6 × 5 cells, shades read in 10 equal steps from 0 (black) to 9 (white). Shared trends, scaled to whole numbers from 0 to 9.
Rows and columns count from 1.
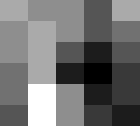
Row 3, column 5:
3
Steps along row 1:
down same down up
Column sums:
27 41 24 10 18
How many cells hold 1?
4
